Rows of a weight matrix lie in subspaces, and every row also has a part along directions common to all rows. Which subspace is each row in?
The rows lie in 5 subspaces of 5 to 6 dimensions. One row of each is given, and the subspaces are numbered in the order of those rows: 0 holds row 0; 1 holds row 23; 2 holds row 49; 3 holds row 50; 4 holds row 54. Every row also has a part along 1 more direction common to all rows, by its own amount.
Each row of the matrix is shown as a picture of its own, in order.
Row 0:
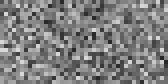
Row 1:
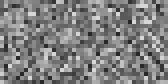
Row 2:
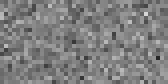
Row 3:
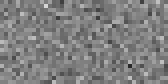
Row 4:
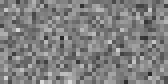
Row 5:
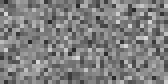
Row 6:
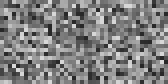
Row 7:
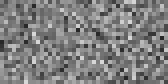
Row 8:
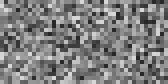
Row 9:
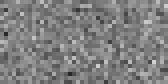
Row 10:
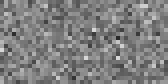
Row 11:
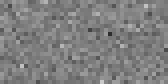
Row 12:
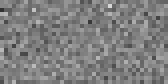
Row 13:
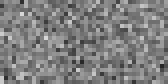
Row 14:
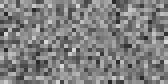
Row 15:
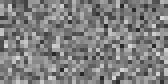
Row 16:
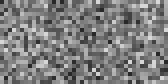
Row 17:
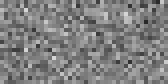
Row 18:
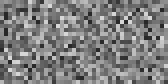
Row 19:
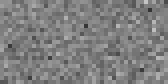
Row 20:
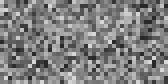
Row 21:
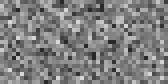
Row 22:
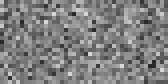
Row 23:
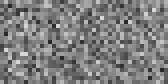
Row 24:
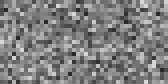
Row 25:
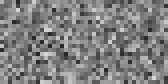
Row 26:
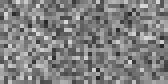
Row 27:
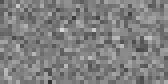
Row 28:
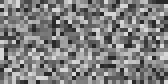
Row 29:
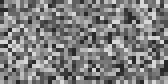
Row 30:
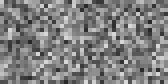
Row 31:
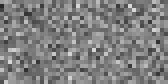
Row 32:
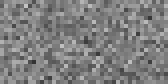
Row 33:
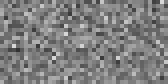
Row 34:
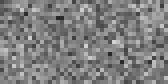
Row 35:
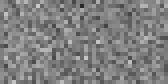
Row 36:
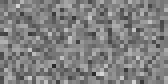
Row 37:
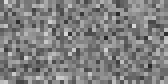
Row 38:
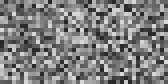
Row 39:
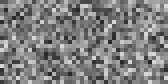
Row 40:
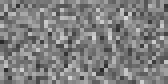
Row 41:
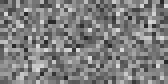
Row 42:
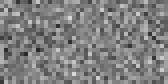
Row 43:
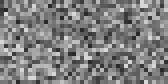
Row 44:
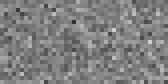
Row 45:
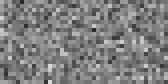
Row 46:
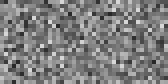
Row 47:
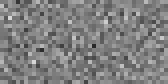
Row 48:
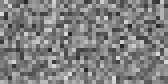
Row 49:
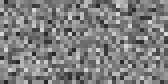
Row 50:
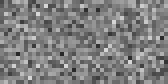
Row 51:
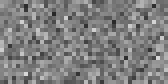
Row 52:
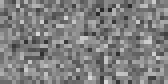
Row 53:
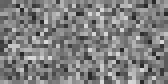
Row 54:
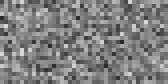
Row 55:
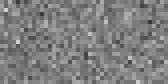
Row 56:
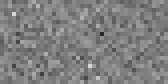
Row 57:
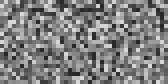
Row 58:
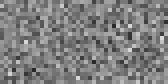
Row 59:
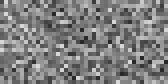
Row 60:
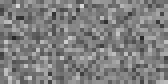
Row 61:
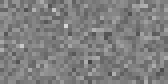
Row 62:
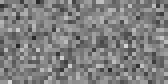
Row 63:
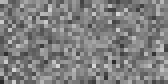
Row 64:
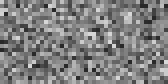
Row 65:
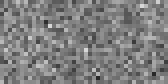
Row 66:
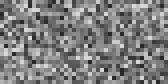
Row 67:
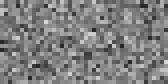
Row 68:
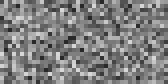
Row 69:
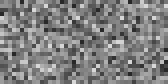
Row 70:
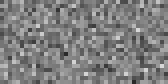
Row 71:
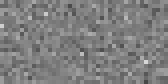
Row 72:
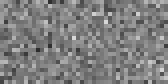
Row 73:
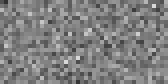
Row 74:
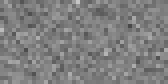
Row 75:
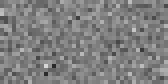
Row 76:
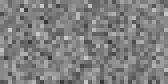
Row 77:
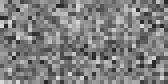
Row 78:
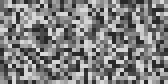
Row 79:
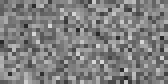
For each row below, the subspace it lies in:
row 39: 0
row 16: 1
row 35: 1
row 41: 2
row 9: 0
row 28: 1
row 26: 1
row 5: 2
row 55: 1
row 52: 3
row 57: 0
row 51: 3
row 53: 3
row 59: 3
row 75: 4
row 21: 0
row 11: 2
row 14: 2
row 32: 3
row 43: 0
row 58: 3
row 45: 4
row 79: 3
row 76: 3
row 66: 0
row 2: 0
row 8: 1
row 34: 0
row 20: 0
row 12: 1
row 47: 1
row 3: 0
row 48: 2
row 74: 2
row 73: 2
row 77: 0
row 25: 0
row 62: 4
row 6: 3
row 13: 4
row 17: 2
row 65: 1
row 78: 3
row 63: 1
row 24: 0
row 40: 4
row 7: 3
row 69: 4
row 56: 3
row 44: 0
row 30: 3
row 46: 1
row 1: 0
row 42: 1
